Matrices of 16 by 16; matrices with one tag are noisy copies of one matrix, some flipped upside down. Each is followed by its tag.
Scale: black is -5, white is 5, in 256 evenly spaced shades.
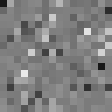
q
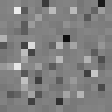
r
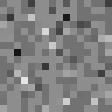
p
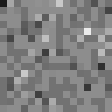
q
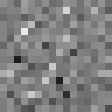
p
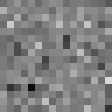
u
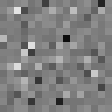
r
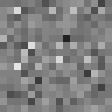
r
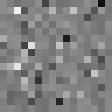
r
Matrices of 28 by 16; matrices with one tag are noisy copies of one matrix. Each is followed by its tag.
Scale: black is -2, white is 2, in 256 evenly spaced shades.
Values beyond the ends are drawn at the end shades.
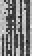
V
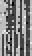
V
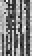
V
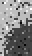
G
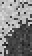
G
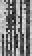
V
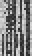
V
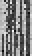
V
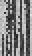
V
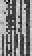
V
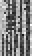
V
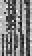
V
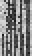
V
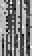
V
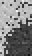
G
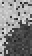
G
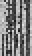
V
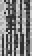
V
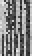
V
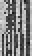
V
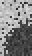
G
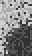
G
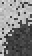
G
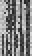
V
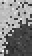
G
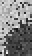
G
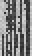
V
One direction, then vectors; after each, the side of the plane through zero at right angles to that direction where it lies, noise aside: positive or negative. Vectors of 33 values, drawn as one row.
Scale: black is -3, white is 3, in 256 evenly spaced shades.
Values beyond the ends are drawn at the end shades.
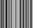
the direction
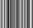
negative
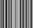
positive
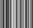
positive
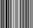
positive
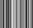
positive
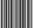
positive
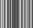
negative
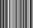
positive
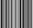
positive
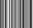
positive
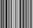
positive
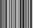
positive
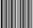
positive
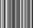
negative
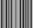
positive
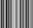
positive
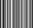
negative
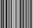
positive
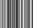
negative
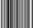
negative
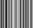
positive
